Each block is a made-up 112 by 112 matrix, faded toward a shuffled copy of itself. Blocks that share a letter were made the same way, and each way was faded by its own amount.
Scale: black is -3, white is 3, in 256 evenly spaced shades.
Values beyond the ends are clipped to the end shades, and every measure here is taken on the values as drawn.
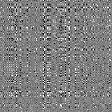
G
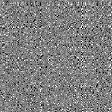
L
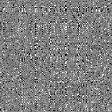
L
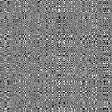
G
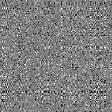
L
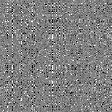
L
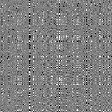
G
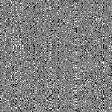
L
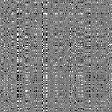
G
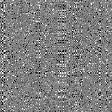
L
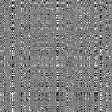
G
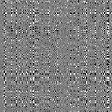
G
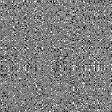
L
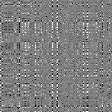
G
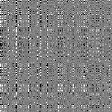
G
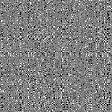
L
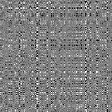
G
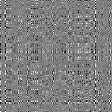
G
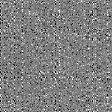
L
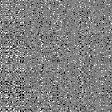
L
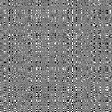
G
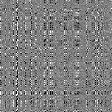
G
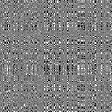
G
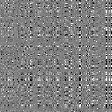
G
